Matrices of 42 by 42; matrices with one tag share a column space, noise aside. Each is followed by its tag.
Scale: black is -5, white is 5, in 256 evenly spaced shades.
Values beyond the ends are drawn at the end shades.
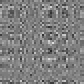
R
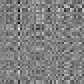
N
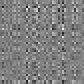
N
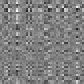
N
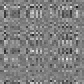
R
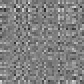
N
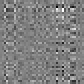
N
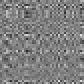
R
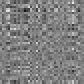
N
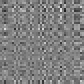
N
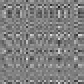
R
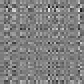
N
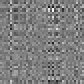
N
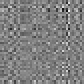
N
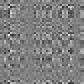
R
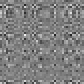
R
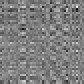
N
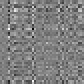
N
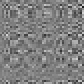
R
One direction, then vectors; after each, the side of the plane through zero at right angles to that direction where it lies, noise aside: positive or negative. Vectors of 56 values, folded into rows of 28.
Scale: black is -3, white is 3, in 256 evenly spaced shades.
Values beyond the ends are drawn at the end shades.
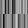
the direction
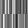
negative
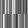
negative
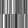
negative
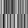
positive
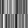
negative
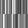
negative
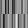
positive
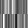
negative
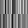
positive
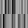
positive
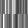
negative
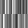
negative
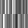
negative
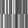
negative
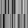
positive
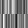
negative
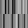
positive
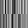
positive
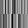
positive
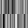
positive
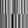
positive
